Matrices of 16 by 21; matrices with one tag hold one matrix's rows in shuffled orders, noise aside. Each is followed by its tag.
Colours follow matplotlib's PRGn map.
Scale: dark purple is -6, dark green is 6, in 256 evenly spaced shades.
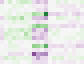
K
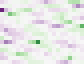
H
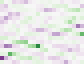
H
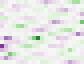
H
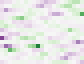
H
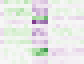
K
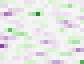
H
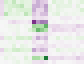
K
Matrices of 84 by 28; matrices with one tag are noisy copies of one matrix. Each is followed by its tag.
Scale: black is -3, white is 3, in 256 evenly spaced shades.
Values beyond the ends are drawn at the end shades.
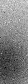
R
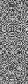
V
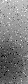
R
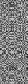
V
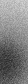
R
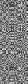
V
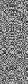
V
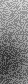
R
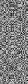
V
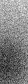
R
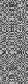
V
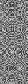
V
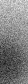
R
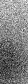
R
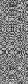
V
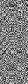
V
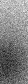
R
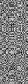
V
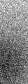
R
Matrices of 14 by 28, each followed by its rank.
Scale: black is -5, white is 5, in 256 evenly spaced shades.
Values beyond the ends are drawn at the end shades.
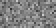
full rank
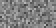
full rank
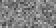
full rank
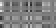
one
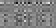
two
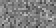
full rank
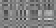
two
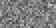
full rank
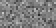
full rank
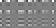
one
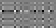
one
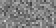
full rank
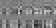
two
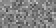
full rank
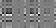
one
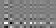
one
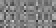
two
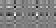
one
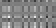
one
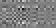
two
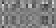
two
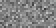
full rank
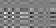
one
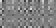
two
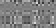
two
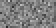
full rank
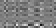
two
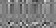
two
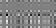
one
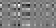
one
